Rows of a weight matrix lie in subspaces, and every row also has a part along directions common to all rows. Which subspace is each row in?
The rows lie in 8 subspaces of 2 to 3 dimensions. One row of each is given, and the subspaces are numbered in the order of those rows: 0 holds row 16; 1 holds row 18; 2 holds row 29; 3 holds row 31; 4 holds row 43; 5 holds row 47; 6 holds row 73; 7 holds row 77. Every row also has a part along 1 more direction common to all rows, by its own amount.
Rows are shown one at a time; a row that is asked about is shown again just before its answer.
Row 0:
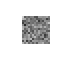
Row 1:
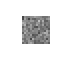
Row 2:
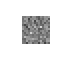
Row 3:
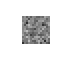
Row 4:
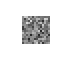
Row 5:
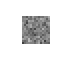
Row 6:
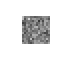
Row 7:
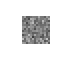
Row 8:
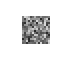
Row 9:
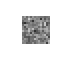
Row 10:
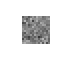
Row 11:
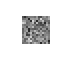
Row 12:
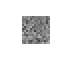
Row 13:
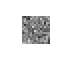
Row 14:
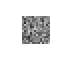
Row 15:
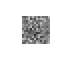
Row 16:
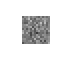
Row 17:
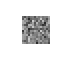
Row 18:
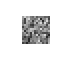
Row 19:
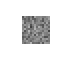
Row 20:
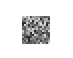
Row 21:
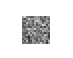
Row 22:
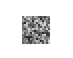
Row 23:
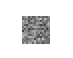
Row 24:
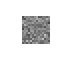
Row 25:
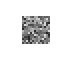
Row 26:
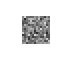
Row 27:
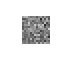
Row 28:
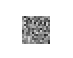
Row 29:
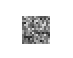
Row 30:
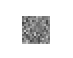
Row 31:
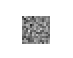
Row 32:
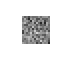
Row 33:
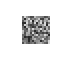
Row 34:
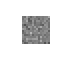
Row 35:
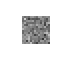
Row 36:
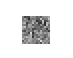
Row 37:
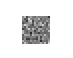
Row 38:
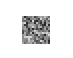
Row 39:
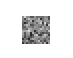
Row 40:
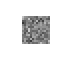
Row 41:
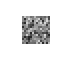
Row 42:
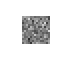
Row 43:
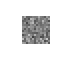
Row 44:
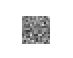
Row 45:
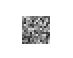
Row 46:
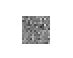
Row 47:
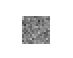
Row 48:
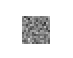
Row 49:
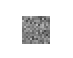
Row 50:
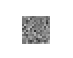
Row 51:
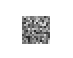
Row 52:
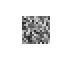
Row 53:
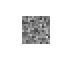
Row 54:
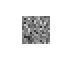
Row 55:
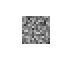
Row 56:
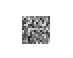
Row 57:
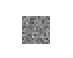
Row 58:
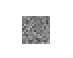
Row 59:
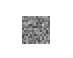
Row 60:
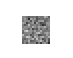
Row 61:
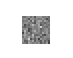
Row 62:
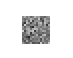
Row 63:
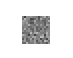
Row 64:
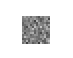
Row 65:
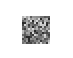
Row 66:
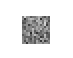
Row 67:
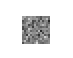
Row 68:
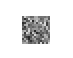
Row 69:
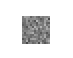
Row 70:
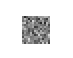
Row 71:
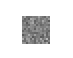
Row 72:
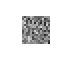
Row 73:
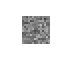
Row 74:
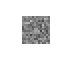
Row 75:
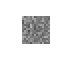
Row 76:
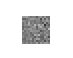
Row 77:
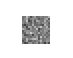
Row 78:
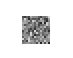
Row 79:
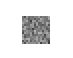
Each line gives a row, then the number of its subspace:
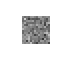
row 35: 5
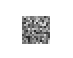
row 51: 0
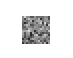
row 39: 0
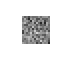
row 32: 0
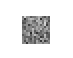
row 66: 4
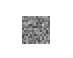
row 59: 6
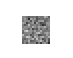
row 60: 0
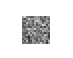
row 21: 0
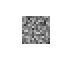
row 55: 0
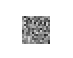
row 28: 2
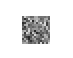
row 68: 1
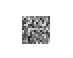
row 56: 6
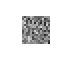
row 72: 2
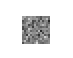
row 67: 6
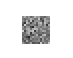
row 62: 3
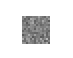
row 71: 4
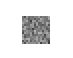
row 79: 7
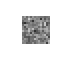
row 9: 6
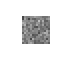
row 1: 5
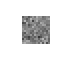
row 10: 1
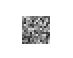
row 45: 1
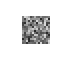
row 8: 7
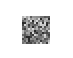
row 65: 3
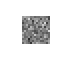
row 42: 3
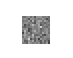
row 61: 4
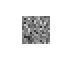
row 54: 7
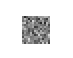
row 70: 6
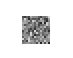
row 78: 2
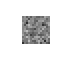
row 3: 0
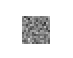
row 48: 3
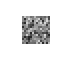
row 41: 1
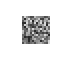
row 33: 2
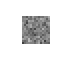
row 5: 0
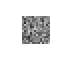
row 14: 3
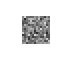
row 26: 4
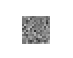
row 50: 1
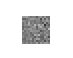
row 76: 2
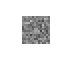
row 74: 6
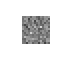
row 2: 7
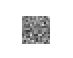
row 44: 0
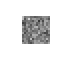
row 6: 5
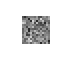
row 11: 5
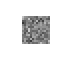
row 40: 5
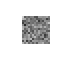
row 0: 5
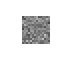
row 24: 5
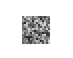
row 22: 2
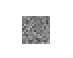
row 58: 1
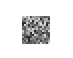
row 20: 3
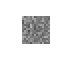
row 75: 3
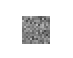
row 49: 2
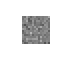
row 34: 7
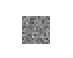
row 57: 4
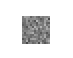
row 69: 7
